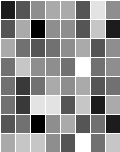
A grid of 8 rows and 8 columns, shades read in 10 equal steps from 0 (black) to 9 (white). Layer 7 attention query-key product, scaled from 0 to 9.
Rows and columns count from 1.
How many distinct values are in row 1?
5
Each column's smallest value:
1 2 0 4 3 3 1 1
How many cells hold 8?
3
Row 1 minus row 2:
-2 -3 5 1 1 0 1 4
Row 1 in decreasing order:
8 6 6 5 5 3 3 1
